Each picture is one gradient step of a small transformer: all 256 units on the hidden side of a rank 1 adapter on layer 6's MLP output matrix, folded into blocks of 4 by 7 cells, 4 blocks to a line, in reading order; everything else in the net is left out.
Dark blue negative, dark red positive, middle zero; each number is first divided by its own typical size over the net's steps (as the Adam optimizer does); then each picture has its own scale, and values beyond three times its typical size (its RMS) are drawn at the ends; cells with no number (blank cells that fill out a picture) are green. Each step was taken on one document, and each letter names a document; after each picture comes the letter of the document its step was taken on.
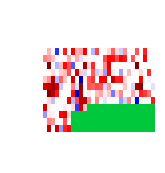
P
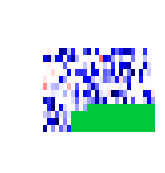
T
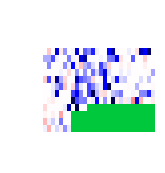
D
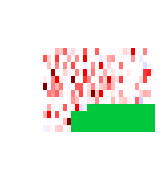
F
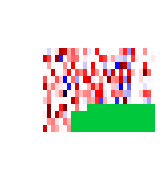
T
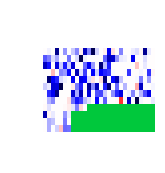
P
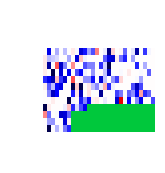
P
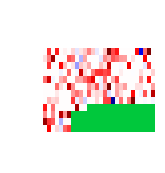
D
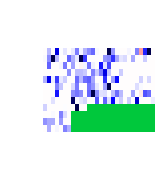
D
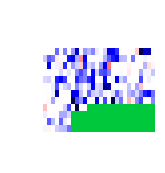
D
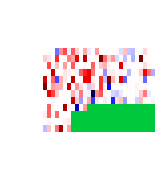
F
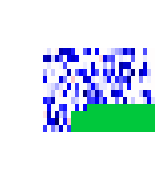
T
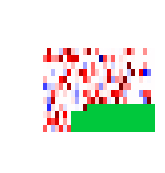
T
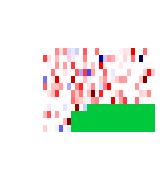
F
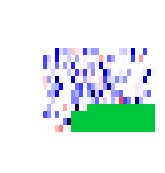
F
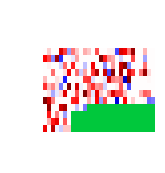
T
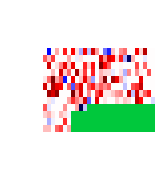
P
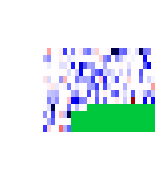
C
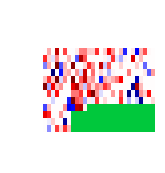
P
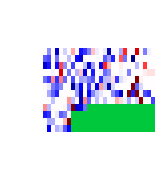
P
